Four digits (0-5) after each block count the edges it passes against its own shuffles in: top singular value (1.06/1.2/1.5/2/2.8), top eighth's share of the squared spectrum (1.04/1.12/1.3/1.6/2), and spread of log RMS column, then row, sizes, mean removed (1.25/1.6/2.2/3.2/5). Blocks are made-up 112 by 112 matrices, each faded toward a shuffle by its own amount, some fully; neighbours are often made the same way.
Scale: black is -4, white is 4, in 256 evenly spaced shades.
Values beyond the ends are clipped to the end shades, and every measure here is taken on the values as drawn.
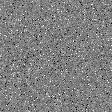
0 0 0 0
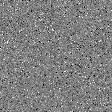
0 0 0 0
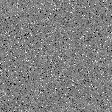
0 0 0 0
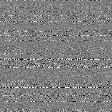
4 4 0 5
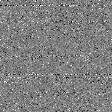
2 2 0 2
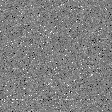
1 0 0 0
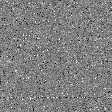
2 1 0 2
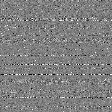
3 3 0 4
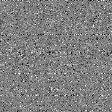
2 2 0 3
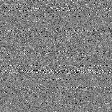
3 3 0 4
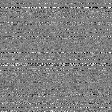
3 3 0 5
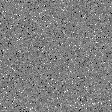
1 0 0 0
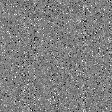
1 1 2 0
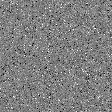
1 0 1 0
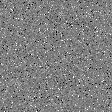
0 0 0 0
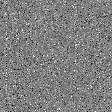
1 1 1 0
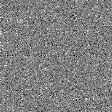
1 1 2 2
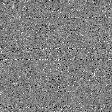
2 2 2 3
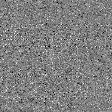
1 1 1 2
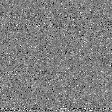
2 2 1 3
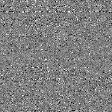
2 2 2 3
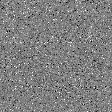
1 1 0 1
